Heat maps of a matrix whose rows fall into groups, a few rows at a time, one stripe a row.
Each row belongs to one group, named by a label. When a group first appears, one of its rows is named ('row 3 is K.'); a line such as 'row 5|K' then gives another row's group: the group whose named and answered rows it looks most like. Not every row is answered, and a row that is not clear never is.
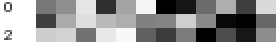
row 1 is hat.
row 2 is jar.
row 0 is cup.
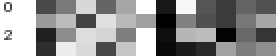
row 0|hat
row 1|jar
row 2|hat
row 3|cup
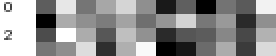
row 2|cup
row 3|cup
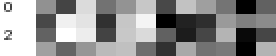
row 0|hat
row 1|cup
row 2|cup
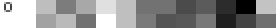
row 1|jar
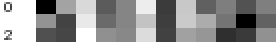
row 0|hat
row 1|hat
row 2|hat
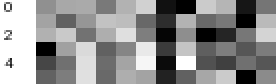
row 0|cup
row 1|jar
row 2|jar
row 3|hat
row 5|cup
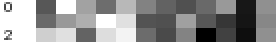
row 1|jar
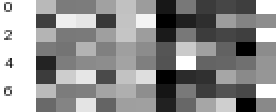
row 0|jar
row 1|cup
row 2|jar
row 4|hat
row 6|jar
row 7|cup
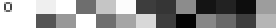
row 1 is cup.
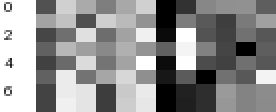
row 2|hat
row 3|hat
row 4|hat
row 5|jar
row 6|cup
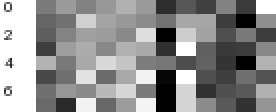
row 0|jar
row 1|hat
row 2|hat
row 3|hat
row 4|jar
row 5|hat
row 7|hat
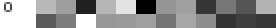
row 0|jar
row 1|hat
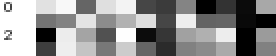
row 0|jar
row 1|hat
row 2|cup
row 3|cup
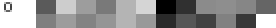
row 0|cup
